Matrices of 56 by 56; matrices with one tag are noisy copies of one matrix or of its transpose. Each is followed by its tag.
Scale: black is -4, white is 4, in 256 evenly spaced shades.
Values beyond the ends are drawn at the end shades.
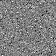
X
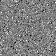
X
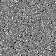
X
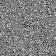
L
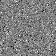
X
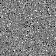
L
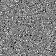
X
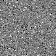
L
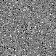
L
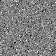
X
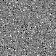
L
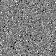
X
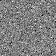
X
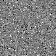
L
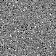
L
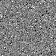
X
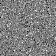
L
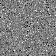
L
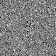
L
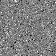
X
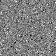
X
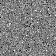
L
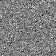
X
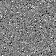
X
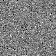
L
